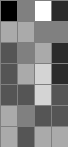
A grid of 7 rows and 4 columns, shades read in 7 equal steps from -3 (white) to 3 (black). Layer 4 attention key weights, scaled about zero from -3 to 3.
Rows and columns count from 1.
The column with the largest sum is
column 4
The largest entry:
3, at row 1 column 1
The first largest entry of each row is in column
1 3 4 4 1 3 2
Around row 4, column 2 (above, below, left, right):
0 1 1 -2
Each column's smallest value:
-1 -1 -3 -1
